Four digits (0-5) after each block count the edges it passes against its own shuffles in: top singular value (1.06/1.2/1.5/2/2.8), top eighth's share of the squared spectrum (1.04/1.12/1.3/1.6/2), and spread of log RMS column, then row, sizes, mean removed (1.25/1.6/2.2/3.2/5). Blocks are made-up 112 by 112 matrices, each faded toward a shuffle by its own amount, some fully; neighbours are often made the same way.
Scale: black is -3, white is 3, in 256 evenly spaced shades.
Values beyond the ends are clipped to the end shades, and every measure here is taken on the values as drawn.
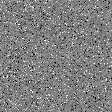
1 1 0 0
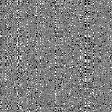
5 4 3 2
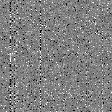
4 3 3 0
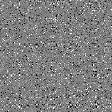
4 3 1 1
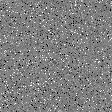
0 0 0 0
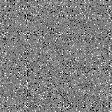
4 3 2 2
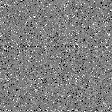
3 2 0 2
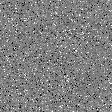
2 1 0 0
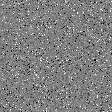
2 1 0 0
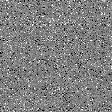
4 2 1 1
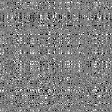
5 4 3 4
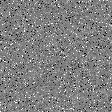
1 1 0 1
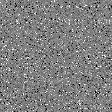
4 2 1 2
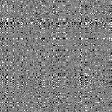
5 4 3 4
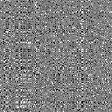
5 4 3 3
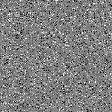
4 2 1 1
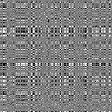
5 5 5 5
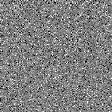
4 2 1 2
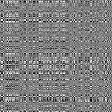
5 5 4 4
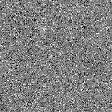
3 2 1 1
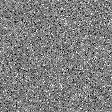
1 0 0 0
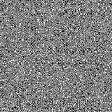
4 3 1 1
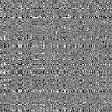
5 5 3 4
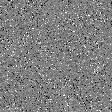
2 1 0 0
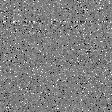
3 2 0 1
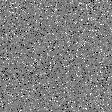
0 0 0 0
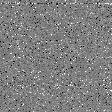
3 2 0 1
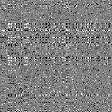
5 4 3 4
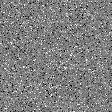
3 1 0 0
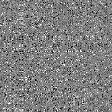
4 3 2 2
